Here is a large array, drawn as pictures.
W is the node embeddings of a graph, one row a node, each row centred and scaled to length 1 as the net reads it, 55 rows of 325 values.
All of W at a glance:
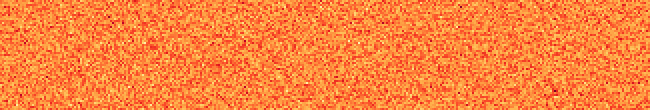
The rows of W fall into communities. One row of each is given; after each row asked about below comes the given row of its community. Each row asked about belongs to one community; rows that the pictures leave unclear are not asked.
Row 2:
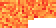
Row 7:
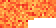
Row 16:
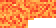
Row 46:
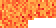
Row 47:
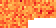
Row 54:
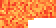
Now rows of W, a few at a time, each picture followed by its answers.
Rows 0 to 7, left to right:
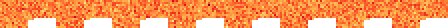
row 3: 16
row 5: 46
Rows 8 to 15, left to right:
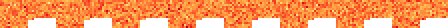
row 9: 2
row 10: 16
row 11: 54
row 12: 7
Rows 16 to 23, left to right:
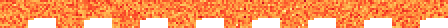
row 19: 16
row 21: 54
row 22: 47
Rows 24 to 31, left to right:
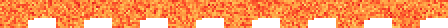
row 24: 7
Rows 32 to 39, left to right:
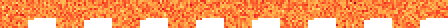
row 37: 7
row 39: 54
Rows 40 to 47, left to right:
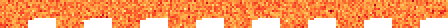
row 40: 46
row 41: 54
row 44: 16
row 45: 2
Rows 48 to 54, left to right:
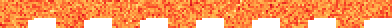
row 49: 46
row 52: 16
